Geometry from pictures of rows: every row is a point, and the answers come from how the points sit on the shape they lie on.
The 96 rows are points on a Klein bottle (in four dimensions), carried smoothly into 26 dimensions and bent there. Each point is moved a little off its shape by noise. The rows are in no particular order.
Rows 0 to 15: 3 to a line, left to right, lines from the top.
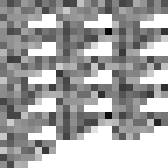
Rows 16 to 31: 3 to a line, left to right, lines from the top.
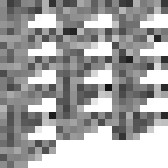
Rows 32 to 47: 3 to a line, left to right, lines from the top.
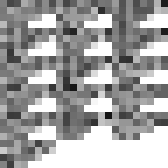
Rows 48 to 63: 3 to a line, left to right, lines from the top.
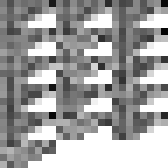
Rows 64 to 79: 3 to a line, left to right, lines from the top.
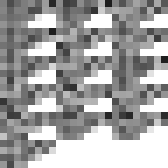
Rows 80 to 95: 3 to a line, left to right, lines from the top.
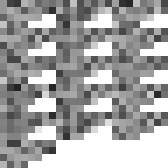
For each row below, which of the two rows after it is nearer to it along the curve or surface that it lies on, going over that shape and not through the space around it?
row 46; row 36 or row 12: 12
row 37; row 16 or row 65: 16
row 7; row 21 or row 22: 21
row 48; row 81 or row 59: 59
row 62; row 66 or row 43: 66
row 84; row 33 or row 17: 33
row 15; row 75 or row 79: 79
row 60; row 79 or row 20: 79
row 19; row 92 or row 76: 76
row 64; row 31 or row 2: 2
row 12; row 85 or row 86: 85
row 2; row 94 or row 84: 94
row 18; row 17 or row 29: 17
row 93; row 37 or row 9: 37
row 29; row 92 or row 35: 35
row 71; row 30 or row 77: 30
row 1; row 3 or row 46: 46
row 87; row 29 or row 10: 29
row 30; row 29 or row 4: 4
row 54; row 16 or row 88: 16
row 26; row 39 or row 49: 39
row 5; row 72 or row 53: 53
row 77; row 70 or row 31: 70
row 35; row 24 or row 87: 87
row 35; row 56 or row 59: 56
